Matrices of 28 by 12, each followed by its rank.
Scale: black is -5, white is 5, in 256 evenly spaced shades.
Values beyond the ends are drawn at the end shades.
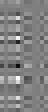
one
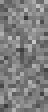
full rank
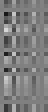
one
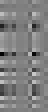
one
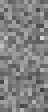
full rank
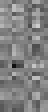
two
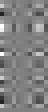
one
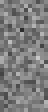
full rank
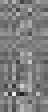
two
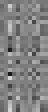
two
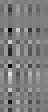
one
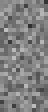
full rank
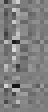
two
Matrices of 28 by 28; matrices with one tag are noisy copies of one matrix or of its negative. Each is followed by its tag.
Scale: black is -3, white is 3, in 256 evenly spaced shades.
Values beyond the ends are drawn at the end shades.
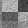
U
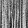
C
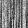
C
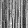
C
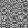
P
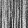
C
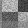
U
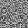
P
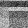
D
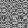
P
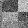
U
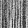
C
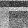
D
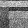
D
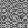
P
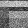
D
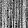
C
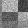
U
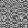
P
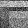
D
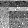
D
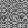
P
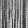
C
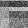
D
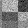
U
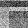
D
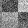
U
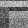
D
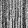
C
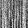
C
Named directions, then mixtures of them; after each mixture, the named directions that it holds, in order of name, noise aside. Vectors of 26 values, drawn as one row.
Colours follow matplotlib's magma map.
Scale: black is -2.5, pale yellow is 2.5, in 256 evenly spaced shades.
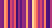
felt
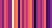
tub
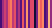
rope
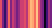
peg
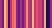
felt, tub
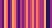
felt, tub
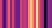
peg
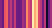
felt, peg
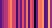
rope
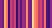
felt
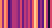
felt, rope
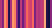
felt, tub
